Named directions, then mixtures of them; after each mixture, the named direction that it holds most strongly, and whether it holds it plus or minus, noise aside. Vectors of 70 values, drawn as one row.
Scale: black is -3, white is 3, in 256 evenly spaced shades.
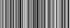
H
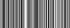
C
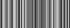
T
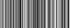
H, plus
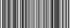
T, minus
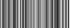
T, minus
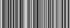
H, plus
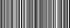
T, plus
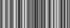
T, plus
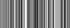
C, plus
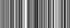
C, plus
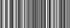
T, plus
